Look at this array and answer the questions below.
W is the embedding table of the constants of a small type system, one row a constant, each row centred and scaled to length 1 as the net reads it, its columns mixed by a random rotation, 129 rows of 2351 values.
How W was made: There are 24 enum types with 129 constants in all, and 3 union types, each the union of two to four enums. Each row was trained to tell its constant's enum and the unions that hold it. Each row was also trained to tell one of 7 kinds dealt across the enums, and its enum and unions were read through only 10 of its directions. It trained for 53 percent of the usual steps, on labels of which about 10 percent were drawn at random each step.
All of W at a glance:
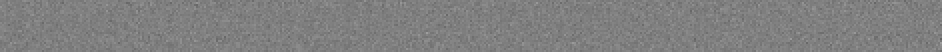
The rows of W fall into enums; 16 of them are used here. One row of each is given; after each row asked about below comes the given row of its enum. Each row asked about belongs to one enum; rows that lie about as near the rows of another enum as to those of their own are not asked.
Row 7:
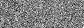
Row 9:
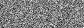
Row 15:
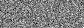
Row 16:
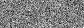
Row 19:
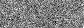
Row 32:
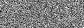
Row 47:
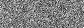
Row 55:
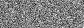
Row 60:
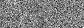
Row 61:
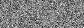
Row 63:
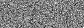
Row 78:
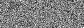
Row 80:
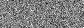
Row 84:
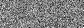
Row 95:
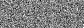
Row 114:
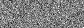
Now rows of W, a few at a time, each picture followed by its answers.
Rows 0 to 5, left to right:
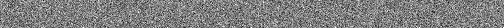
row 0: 7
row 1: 60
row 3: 15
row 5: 61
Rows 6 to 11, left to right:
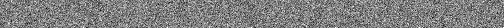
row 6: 16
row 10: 7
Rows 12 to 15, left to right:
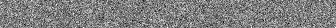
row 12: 47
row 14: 19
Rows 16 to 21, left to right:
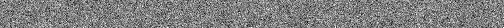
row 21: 47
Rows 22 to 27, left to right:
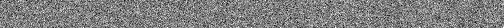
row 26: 80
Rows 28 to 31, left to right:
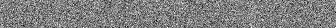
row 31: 47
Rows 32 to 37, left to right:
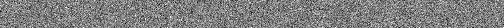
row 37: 78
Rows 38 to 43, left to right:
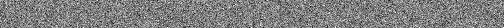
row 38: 55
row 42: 55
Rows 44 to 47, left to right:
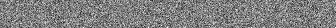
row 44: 80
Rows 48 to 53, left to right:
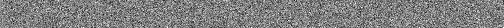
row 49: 15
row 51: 61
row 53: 55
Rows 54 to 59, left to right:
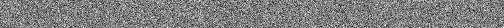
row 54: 114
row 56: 47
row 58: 63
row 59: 15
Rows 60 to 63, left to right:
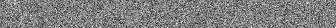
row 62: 16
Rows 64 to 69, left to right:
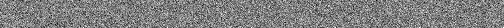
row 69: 80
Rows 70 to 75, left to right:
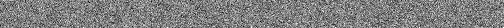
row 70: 19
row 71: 16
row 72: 32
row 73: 61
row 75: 19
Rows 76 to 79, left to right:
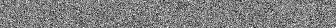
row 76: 114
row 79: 61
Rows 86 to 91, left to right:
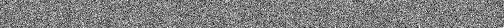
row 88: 55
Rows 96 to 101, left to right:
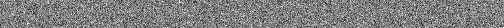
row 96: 19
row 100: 60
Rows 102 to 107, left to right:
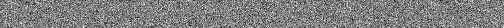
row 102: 15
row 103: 16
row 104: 78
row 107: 15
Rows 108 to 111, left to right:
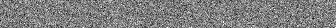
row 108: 114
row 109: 114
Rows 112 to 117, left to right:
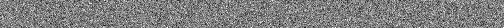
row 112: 80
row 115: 78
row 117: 19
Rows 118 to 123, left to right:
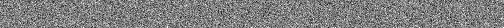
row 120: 114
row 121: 61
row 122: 55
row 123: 16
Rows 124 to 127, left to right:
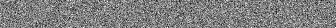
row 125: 78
